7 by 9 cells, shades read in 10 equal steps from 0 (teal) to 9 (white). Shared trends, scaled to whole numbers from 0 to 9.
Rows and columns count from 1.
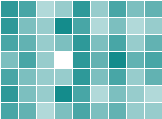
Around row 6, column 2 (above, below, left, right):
4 3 1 5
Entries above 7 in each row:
0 0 0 1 0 0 0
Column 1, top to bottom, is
1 1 2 4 2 1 2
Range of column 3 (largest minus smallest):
1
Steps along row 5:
up up same down up down up down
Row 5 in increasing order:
1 2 2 3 4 4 5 5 5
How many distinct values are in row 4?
7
